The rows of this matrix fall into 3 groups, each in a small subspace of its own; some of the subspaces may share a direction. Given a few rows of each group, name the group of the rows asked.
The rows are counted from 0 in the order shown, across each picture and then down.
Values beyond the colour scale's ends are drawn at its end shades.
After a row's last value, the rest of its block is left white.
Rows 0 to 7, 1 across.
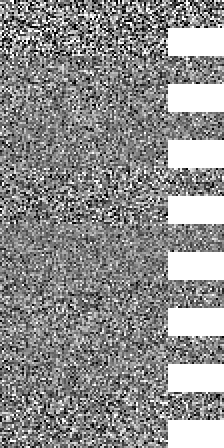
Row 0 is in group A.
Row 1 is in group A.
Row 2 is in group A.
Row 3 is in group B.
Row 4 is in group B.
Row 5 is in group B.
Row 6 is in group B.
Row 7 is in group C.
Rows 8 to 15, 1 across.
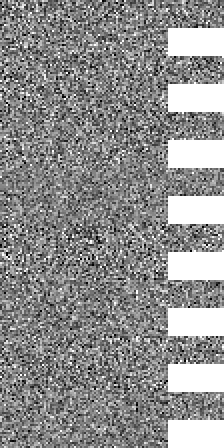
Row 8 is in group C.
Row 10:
B
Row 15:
C
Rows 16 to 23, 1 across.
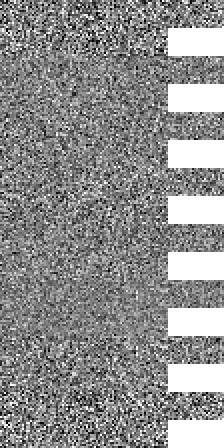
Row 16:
A
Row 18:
A
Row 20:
B
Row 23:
A
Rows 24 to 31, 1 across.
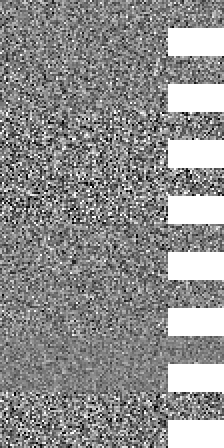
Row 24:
B
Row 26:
A
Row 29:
B
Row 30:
A
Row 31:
A
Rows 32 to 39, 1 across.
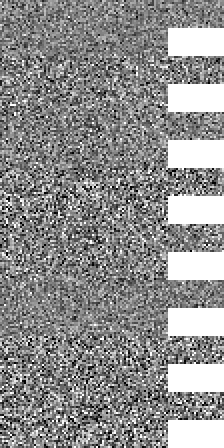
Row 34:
A
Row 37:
C
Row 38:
B
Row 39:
B
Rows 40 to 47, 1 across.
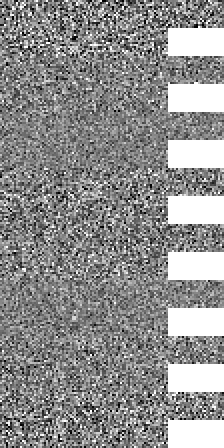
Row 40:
C
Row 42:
B
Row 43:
B
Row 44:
B
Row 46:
B
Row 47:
B
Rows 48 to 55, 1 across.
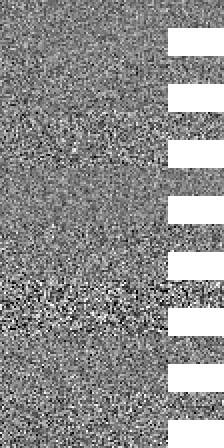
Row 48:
C
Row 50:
C
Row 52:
B
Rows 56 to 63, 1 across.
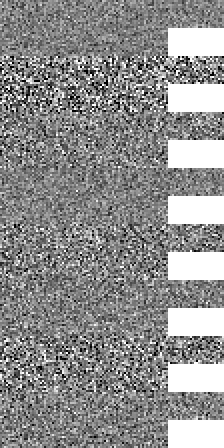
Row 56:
C
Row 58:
A
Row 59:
B
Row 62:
A
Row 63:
C
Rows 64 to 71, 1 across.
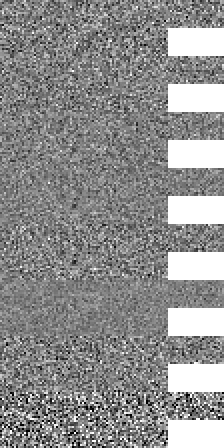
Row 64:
B
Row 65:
B
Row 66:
C
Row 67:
C
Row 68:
C
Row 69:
B
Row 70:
A
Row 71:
A
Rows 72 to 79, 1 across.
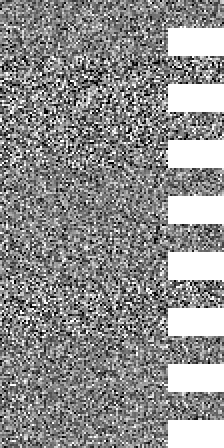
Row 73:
B
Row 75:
A
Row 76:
A
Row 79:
C
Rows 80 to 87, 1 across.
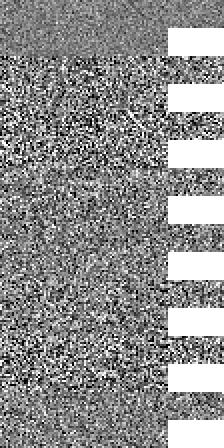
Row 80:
A
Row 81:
A
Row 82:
A
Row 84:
B
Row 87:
A
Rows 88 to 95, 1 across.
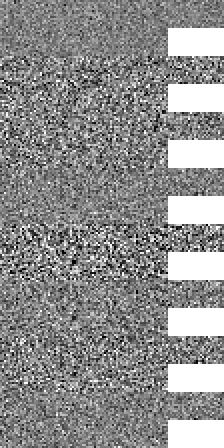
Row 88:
A
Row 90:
A
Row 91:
C
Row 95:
A
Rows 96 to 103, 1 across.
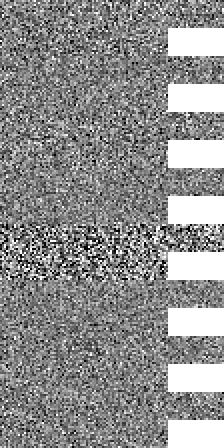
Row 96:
B
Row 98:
A
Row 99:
A
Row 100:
A
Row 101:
C
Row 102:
A
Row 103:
A
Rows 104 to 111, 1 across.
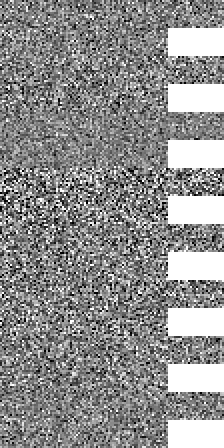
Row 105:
B
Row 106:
A
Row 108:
B
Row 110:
C
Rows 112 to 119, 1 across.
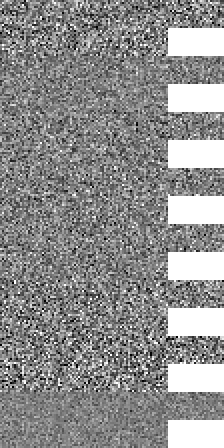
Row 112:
B
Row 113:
C
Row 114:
C
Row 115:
A
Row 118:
B
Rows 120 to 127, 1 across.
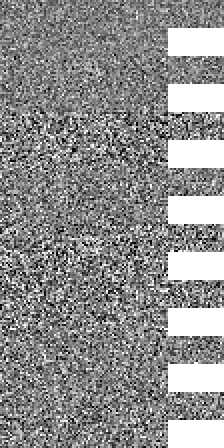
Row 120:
C
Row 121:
A
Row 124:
B
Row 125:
C
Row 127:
B
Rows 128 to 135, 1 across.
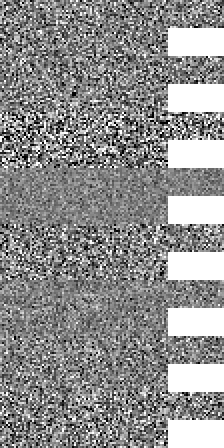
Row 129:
C
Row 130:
C
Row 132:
A
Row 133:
B
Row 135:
A
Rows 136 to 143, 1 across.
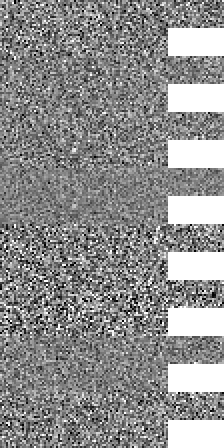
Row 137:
A
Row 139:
C
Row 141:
B
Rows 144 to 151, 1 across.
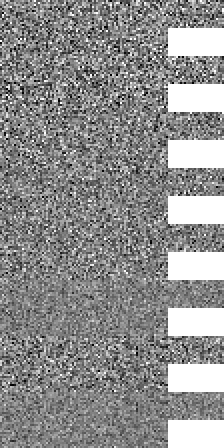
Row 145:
B
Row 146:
A
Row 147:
B
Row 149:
A
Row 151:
C
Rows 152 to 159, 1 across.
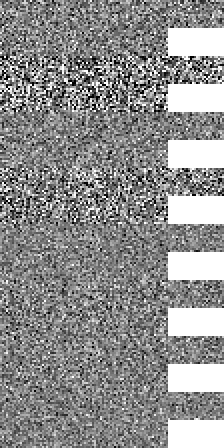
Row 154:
B
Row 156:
A
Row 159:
A
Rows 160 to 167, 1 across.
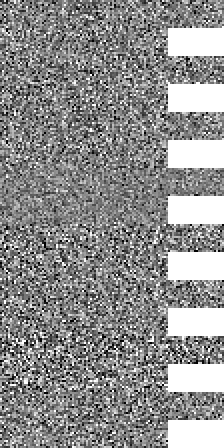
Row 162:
A
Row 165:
A
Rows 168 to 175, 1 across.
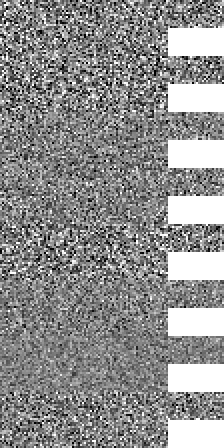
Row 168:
A
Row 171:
B
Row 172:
C
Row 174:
C
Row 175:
A
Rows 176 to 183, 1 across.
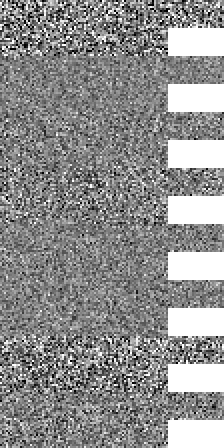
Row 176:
C
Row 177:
A
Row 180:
B
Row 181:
C
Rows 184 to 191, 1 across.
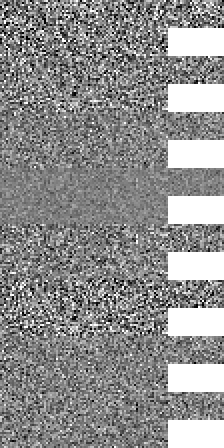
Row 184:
A
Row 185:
C
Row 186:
A
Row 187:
C
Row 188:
C
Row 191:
C
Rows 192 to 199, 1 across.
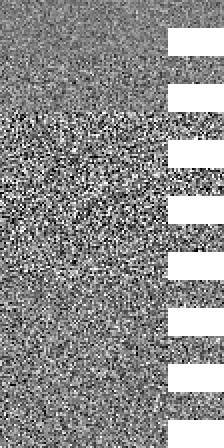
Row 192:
C
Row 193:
A
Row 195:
B
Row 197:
B
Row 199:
A
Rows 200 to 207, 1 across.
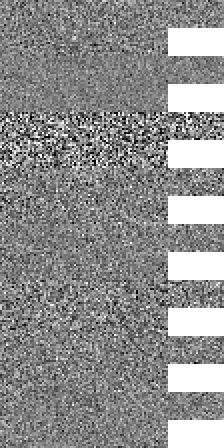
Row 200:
C
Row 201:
A
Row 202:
A
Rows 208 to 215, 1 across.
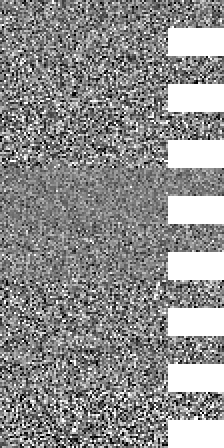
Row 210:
C
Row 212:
A
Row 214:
B
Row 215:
C
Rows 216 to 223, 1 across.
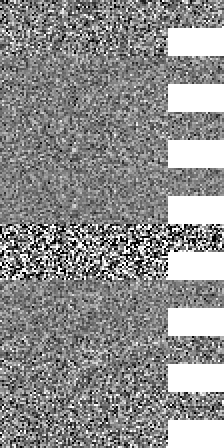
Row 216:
A
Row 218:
C
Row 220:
B
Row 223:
B
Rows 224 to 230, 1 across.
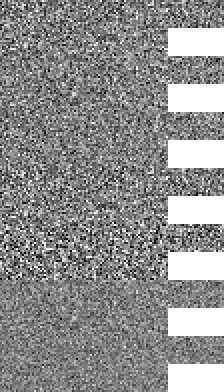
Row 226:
A
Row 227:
C
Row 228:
A
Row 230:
A
